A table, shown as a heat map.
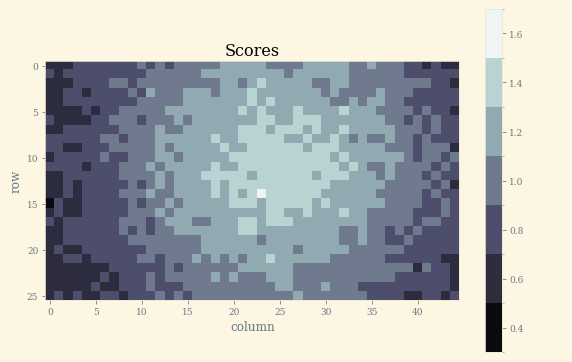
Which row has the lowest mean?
25
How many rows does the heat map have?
26
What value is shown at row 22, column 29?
1.0
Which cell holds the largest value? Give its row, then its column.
14, 23
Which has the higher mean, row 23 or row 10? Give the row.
10
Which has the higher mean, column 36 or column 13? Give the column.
36
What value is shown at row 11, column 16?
1.2
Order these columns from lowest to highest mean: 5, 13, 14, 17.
5, 13, 14, 17
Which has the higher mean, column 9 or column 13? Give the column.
13
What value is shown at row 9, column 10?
1.0
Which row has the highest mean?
10
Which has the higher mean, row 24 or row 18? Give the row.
18
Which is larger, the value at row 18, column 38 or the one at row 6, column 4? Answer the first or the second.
the first
